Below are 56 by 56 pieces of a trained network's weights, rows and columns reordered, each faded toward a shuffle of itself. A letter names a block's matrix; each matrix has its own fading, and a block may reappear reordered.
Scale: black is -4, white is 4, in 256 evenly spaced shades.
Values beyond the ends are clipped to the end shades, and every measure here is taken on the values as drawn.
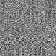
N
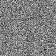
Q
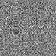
N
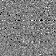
Q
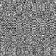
N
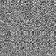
N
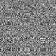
N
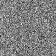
Q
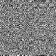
N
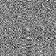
N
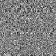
N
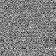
N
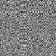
N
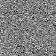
Q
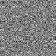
N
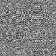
N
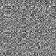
N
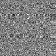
N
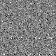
Q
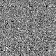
Q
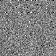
Q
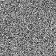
Q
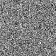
Q
